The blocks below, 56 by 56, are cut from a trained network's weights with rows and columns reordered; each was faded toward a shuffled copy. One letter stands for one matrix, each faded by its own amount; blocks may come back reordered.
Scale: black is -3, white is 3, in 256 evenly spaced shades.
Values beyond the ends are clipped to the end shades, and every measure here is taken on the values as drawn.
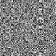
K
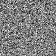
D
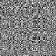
K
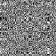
K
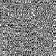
K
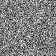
D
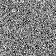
D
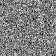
D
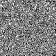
D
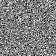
D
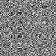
K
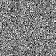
D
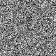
D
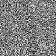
K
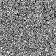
D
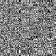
K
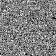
D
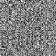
K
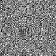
K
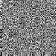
K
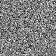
D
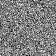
D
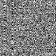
K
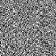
K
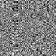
K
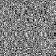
K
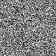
D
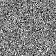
D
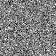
D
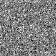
D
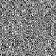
K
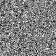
D
